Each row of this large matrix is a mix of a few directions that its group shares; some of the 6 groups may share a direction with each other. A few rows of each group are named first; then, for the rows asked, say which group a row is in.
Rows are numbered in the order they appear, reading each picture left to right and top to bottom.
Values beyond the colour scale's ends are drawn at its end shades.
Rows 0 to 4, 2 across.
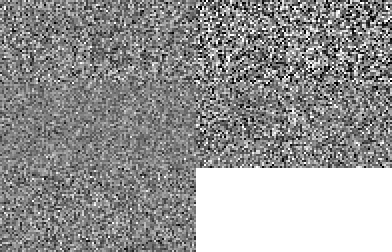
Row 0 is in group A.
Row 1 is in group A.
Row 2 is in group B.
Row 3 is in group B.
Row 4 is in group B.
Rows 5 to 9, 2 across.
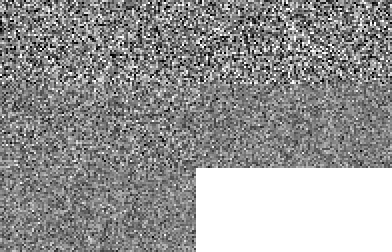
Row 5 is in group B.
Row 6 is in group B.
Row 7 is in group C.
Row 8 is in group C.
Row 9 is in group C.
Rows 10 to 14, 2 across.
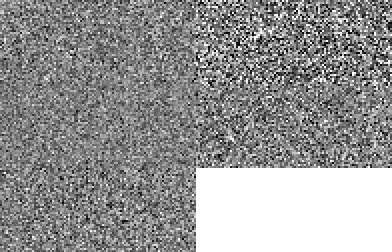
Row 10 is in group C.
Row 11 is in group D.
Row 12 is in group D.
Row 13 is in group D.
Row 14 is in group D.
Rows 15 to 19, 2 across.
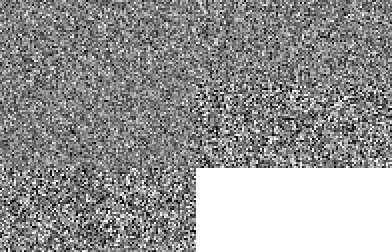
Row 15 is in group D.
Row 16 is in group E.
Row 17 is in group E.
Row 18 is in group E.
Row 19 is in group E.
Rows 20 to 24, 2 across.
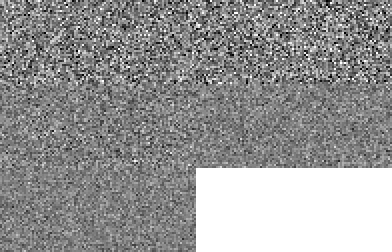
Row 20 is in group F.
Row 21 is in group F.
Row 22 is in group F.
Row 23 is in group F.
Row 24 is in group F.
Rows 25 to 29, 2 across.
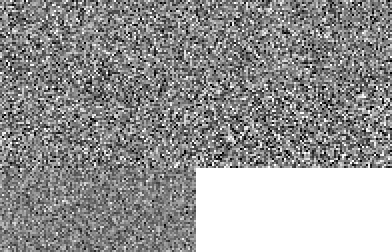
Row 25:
A
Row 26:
E
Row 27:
C
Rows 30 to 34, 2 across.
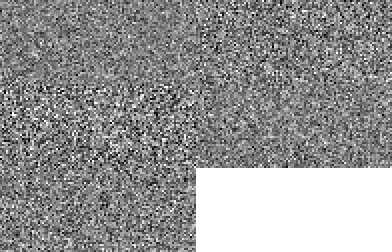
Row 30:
D
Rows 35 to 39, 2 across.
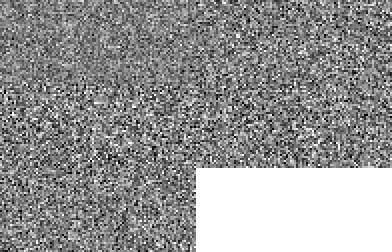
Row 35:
F
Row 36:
D
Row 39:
E
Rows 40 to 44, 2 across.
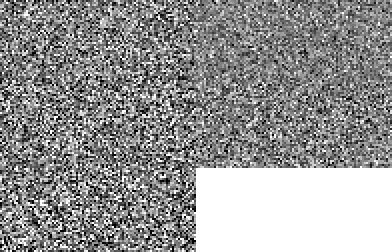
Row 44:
D
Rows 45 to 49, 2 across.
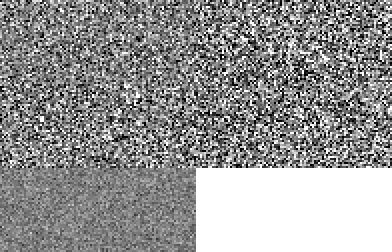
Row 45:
D
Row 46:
A
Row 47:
D
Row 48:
D
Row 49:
F
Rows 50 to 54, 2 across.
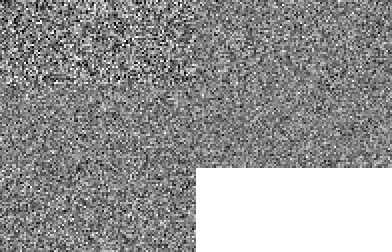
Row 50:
C
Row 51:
D
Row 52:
D
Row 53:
F
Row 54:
C
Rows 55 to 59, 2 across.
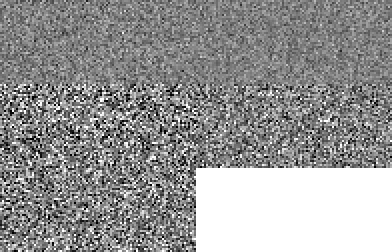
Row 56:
A
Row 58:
E
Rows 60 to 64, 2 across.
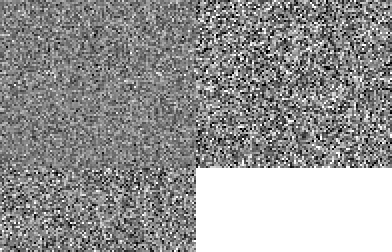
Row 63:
C
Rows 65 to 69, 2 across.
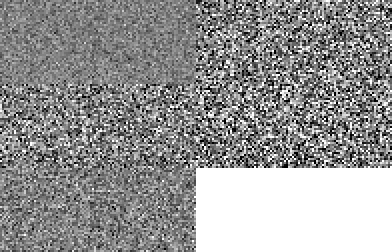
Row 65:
A
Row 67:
B
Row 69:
C
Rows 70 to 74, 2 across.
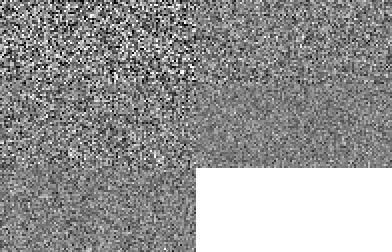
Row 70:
F
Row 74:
A
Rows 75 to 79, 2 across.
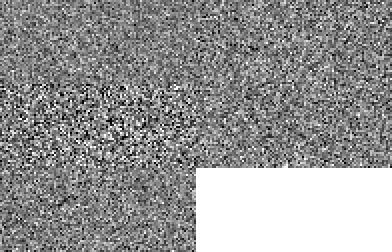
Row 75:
E
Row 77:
D
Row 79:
D
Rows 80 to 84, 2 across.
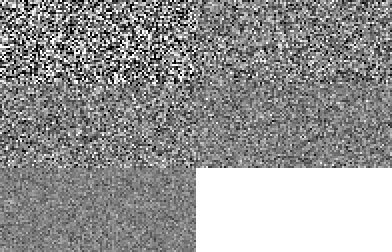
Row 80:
F
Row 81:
B
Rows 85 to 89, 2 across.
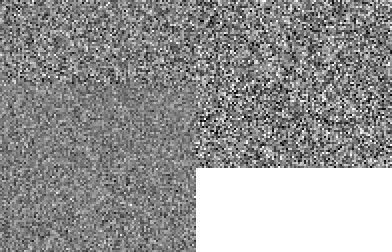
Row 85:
D
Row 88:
E
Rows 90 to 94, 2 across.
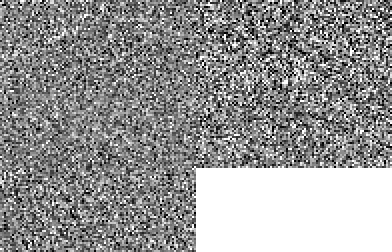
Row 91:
A
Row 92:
A
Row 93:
E
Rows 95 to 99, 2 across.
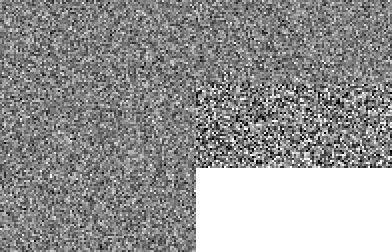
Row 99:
E
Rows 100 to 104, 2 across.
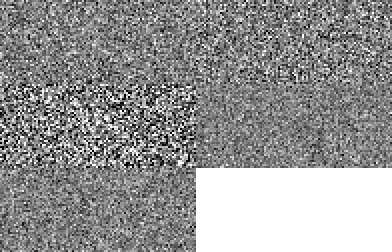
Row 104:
C
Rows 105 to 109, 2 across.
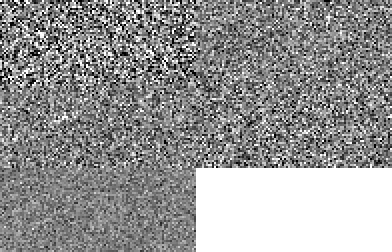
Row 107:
D
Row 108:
F
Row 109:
C
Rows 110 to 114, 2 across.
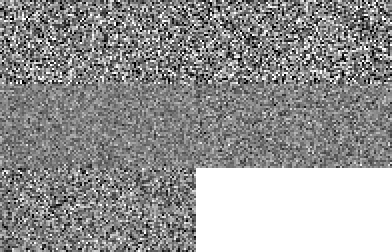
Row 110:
F
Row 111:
F
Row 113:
C
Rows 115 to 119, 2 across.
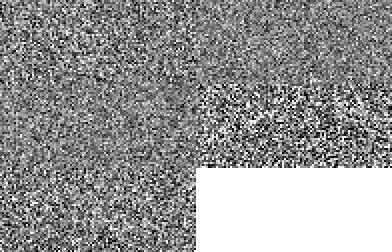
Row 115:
E
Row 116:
F
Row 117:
D
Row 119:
A
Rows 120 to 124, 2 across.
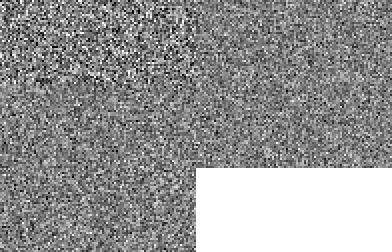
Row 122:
C
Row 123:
E
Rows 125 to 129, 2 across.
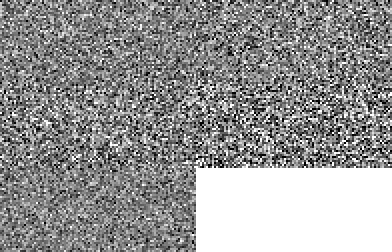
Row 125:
D
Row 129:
F
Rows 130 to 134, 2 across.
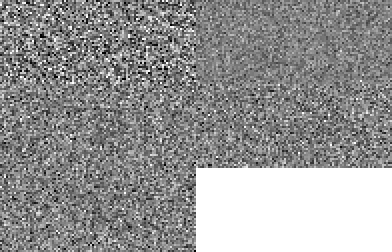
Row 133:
F
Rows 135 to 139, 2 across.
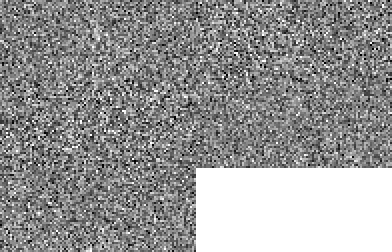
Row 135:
B
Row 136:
E
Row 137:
F
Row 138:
E
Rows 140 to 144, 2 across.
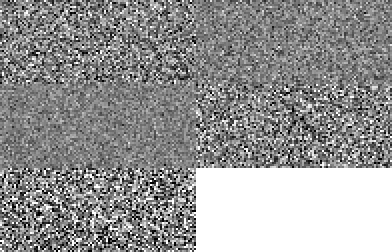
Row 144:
A
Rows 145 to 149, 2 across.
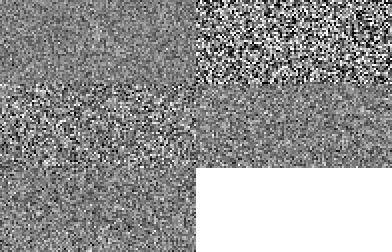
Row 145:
B
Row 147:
C
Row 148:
D
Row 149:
A
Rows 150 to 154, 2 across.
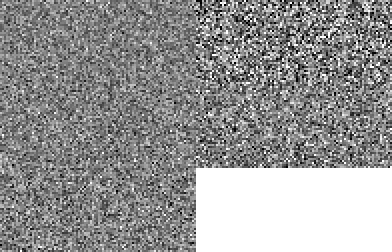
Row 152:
F
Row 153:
A
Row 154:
F
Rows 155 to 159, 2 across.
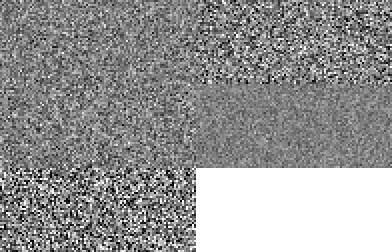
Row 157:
A
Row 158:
C
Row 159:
E
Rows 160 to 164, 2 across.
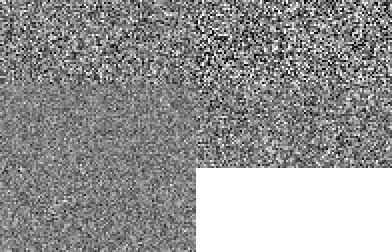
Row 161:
B
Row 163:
C
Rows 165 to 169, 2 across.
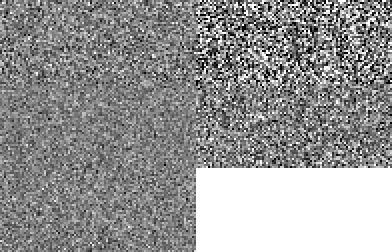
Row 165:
B
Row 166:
C
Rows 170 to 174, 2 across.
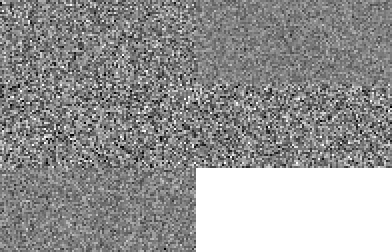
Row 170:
E
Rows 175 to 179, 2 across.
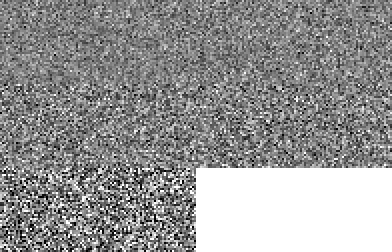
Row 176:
E
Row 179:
A
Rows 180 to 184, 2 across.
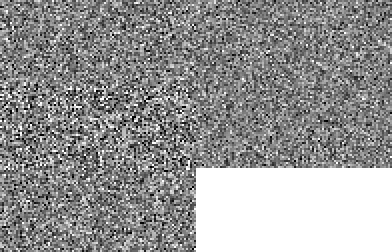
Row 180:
F
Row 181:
C
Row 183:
E
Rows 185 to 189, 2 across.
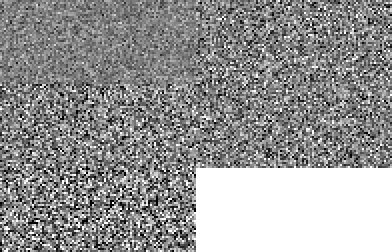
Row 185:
C
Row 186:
F
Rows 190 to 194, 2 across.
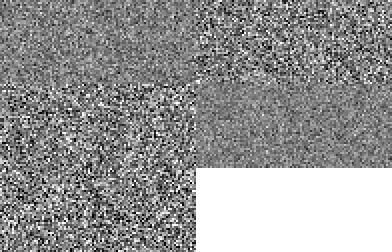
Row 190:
E
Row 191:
E
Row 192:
A
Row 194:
B
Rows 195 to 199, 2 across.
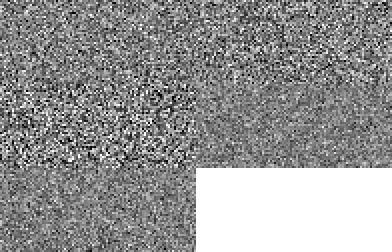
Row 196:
B
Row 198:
F
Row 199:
A
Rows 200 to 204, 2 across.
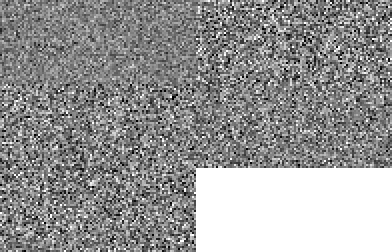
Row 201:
C
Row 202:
C
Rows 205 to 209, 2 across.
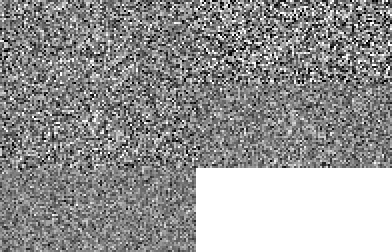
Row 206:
F
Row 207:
B
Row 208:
B
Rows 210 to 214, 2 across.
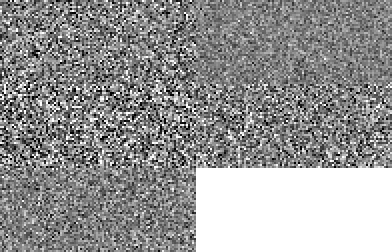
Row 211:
A
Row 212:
E
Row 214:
F
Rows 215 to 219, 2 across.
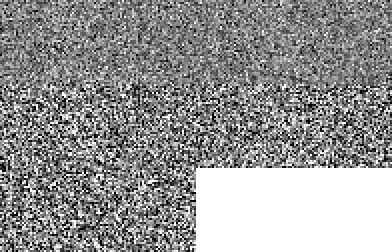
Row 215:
B
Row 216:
E
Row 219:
E
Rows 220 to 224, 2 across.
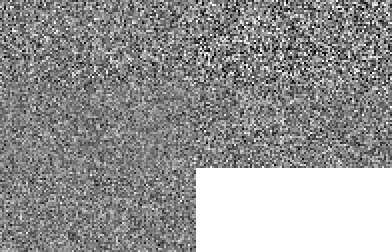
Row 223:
B
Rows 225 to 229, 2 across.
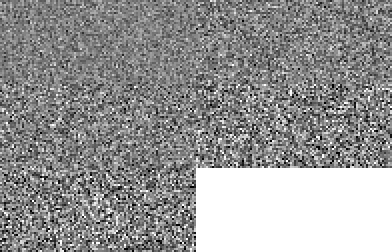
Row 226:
F
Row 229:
B
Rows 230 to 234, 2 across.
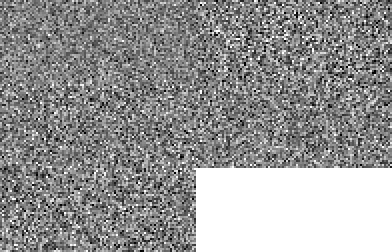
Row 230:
A
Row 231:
D
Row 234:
C
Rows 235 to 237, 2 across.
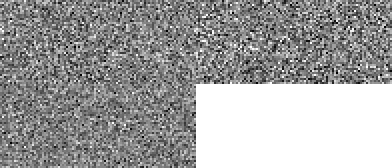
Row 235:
B
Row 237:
C
